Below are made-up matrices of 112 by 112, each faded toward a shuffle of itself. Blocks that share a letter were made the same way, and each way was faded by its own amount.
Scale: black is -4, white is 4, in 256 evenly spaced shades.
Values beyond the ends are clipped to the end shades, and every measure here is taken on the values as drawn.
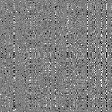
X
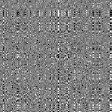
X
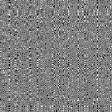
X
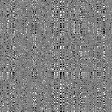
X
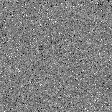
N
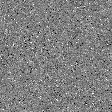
N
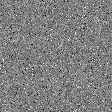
N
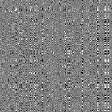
X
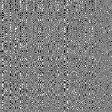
X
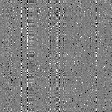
X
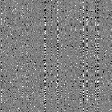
X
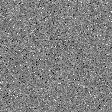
N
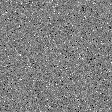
N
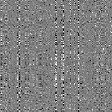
X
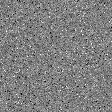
N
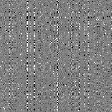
X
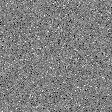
N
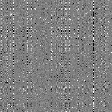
X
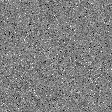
N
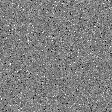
N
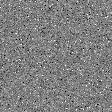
N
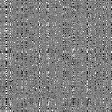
X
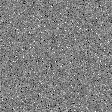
N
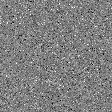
N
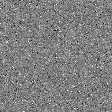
N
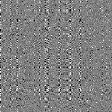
X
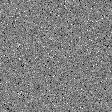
N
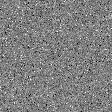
N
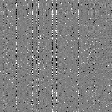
X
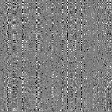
X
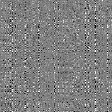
X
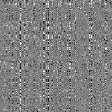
X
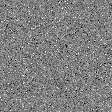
N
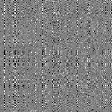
X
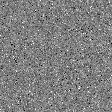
N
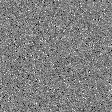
N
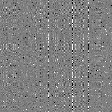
X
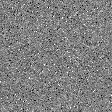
N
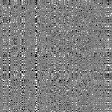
X
